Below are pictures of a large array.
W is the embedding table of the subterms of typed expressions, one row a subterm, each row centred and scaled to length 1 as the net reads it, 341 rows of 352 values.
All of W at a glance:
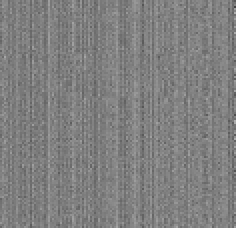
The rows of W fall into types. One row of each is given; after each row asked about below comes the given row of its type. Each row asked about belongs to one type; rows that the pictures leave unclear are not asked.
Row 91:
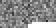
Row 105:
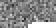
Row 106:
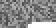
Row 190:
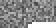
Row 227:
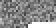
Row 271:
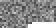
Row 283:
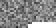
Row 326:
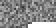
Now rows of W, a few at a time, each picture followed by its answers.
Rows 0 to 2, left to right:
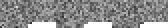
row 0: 283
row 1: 106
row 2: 190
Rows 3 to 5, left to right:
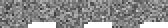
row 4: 190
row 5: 283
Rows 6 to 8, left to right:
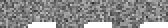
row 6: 283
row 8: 106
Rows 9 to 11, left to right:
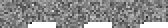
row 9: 190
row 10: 190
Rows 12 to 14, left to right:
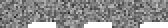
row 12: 190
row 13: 106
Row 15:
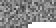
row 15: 326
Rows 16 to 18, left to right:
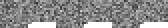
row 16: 227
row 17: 190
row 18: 326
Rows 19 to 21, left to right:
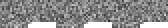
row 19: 105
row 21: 105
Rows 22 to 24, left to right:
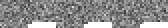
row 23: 271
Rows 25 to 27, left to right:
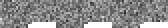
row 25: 227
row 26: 190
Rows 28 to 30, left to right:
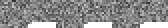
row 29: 271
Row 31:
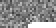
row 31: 105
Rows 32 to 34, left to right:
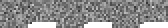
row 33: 326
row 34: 271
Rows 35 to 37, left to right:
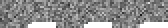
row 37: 91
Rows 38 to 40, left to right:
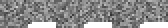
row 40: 106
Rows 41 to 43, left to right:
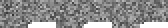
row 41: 227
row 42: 106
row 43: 91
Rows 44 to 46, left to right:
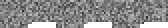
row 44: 326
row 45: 271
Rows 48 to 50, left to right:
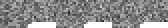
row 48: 106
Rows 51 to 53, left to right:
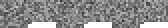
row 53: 190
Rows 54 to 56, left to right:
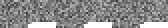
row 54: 271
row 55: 283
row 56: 283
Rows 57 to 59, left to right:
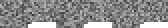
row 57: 190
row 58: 106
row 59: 326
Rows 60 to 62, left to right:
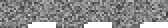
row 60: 283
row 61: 105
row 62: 227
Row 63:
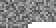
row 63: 105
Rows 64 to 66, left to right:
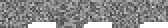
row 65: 106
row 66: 271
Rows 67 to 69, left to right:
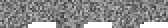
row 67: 326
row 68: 106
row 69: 326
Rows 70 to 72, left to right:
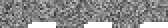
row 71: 283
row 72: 271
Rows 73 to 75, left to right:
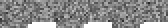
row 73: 106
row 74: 106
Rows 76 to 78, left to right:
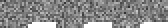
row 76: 283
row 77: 271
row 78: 105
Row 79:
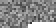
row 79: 326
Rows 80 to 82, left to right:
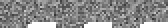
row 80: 271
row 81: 227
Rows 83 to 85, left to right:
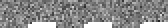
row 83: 91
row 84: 91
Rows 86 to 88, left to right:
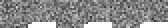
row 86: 227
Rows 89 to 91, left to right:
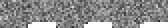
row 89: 190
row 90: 283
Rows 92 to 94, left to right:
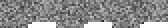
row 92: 283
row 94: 283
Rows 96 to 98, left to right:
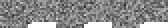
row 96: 271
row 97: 227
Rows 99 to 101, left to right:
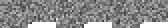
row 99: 326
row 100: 227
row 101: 227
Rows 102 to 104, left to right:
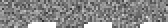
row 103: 326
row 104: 105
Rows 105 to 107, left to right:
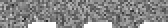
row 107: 106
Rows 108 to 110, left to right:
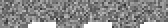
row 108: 227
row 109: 106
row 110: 105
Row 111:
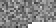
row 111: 283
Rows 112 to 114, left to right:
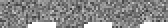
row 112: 271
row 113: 326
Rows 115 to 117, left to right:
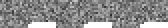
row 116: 91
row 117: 105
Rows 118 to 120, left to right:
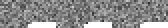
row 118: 326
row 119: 283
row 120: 105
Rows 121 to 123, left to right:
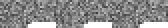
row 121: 271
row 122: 91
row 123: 271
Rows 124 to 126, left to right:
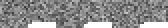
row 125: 106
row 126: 271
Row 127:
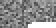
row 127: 190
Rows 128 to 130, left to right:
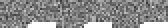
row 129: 283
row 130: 271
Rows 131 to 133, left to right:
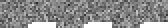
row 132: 271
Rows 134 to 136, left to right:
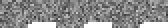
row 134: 91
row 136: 271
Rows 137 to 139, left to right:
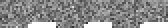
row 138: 283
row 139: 190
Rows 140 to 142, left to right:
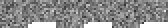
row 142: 190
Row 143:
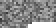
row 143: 106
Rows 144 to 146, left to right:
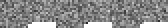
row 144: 283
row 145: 190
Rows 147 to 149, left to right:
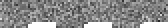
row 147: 326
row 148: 190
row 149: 105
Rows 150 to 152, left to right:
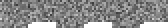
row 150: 326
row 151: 326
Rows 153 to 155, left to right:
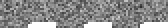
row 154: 283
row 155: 190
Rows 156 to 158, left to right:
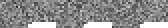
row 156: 190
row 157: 326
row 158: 283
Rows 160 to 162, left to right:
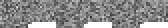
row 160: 227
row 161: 106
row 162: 190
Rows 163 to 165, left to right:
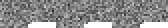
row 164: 105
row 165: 227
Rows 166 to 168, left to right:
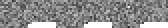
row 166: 326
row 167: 326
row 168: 91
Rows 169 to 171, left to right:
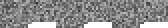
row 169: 227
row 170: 326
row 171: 190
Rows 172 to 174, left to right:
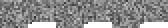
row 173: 271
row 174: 106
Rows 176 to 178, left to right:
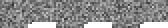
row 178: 227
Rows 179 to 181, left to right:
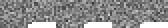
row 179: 190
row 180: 105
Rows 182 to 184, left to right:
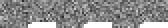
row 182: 190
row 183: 106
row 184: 105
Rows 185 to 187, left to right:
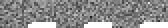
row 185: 190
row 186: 326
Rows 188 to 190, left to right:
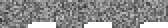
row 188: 106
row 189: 190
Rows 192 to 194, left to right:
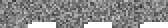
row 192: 91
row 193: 190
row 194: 190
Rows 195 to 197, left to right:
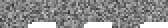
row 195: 105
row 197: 283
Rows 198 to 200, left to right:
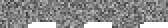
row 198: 271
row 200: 190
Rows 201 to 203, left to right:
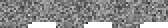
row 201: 283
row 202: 283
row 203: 227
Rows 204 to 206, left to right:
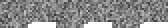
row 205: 91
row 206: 326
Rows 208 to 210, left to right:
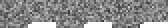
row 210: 227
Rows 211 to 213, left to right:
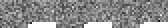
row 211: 190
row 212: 227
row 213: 91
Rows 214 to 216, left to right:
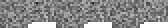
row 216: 190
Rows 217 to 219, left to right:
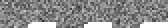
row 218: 326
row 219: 227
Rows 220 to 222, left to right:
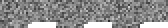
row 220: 106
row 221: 283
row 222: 227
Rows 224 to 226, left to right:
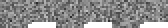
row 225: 190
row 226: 106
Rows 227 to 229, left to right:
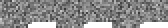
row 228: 190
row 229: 106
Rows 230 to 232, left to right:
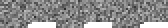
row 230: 326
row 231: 190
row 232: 326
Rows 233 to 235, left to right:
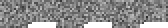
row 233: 326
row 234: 283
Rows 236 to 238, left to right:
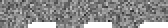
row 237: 91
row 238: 106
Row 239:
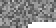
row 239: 283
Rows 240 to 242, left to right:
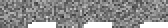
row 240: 190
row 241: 105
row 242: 283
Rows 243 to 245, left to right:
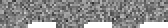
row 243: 91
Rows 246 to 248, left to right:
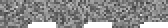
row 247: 106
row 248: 283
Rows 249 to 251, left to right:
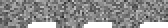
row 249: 106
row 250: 106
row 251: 326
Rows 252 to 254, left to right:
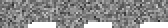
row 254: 91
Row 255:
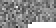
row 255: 91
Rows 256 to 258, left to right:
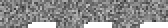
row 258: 227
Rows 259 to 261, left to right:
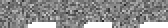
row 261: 271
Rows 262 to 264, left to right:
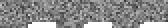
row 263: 106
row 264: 326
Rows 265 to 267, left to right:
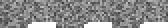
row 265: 106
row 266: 105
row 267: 106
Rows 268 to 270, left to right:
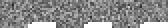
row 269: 190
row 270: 91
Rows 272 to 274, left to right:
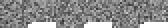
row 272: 190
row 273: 227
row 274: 271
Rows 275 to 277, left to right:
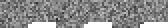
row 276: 106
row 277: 190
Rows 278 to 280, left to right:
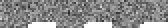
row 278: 326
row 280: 106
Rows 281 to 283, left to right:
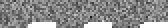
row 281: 106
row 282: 326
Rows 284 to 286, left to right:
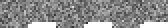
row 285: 283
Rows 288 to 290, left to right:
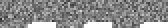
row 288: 106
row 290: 326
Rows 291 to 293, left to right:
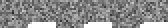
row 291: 106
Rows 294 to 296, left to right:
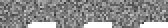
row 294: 271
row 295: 326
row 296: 326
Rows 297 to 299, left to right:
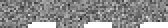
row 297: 283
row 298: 105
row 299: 105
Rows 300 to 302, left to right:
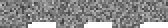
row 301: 227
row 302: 326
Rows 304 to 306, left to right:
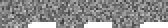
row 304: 105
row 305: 227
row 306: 326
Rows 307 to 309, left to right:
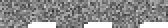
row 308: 190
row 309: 271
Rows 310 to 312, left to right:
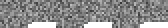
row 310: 326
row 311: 283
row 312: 271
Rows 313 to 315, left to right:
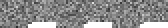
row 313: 283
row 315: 326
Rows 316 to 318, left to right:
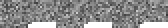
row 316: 227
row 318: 271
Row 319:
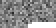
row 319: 91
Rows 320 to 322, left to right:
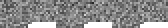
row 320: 227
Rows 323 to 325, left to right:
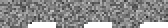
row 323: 326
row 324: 105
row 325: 326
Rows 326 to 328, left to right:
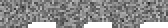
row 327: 106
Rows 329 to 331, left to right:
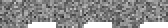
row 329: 91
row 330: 105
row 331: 106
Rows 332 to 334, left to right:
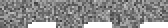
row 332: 190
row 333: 271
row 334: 106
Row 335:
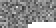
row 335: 271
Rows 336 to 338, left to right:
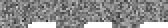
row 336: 227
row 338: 106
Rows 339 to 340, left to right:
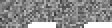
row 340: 227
